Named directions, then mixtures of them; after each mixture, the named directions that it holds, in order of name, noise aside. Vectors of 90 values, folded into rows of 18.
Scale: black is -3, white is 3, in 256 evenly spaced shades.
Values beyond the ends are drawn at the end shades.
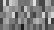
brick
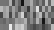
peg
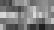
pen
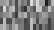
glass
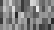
brick, glass, peg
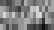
peg, pen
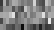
brick, pen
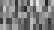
glass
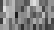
brick, glass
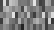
brick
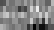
glass, peg, pen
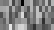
peg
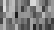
brick, glass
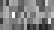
brick, peg, pen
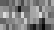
peg, pen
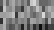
brick, glass, pen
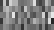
brick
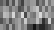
brick, peg, pen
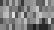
brick, peg, pen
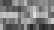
pen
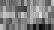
glass, peg, pen
